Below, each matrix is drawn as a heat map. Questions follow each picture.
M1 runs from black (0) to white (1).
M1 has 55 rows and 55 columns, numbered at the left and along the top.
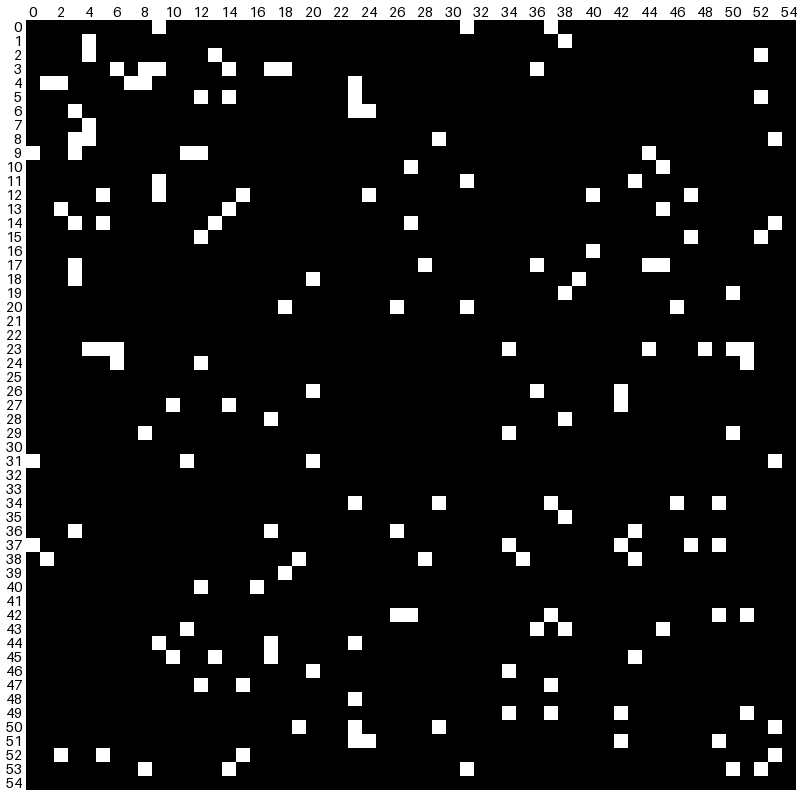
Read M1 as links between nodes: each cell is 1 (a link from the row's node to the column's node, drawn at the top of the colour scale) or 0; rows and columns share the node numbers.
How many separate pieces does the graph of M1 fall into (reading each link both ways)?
9
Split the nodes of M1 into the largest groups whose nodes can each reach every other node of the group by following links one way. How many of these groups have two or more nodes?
1
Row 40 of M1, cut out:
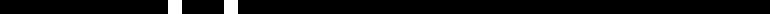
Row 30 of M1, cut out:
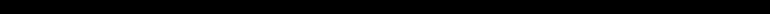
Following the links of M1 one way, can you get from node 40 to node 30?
no
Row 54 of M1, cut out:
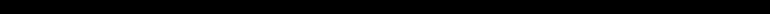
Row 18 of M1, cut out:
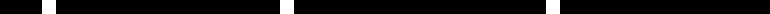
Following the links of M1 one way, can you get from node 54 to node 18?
no
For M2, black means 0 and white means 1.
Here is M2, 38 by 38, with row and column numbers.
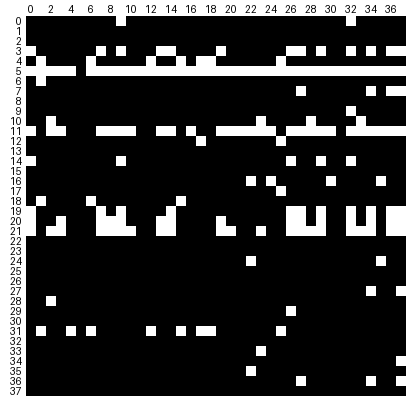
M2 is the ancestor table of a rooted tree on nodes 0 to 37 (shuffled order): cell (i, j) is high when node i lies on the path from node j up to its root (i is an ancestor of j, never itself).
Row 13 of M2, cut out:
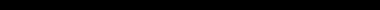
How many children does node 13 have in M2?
0
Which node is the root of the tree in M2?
5
